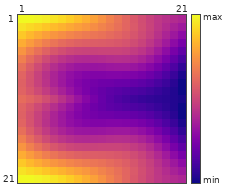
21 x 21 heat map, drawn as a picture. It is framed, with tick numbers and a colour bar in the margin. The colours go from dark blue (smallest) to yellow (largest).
Mirror symmetry: top to bottom. Ninth with the lowest average: middle right. Calmest part: centre. Lone odd cells: none. Slope: up to the left.
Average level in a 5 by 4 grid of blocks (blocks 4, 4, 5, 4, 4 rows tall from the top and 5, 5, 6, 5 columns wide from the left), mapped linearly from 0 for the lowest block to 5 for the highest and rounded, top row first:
5432
3221
3110
3221
5432
